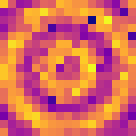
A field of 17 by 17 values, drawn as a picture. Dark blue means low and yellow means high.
On average the colour sits 60% of the way up the scale. Concentric rings centre on the centre. There is no overall slope.
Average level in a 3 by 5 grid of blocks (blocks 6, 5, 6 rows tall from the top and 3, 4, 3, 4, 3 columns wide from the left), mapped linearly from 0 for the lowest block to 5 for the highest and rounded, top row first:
12211
51224
12210
